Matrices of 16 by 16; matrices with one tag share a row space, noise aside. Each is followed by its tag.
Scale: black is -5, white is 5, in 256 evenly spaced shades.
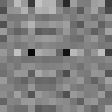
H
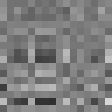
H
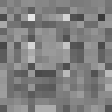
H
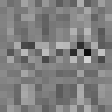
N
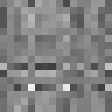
H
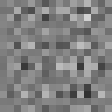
N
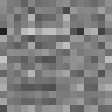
H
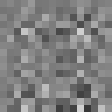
N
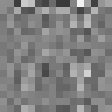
N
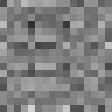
H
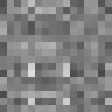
H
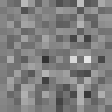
N
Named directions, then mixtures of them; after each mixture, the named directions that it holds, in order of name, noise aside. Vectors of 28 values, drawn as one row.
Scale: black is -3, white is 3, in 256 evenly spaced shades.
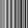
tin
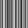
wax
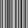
wax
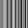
tin, wax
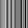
tin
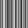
wax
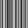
wax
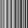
tin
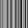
tin, wax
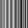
tin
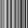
tin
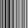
tin, wax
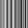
tin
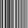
tin, wax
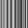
tin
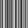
wax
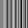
tin, wax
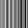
tin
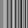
tin, wax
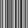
wax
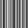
wax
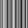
tin, wax
